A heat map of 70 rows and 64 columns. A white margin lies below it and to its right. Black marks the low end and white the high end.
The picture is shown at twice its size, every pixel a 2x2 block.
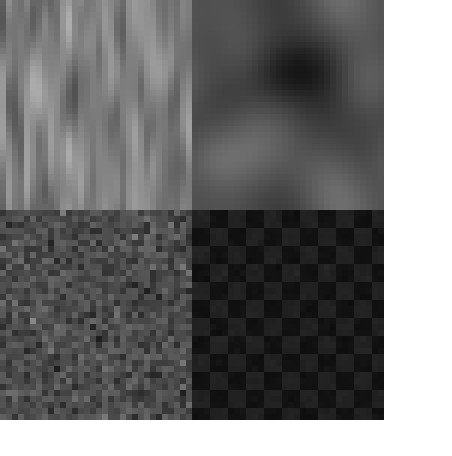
The table splits into 2 rows of 2 panels. Panel 1,1: middling, streaked downward. Panel 1,2: low, smooth. Panel 2,1: low, fine-grained. Panel 2,2: very low, checkered, faint in contrast.
